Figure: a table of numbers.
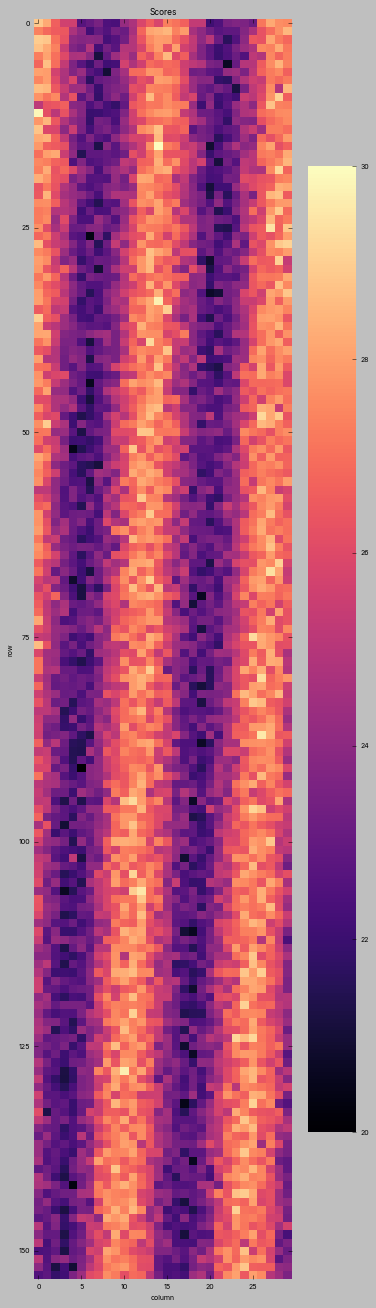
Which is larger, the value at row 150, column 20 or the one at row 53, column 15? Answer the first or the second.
the second
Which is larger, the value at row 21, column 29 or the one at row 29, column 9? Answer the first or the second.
the first
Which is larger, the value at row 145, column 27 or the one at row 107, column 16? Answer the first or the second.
the first
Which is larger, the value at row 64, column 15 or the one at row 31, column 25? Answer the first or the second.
the second
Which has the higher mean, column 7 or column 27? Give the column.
27
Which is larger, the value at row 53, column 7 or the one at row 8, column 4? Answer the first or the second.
the second
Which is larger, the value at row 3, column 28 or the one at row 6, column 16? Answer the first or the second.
the first
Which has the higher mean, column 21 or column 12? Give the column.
12
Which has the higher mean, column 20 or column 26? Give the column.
26
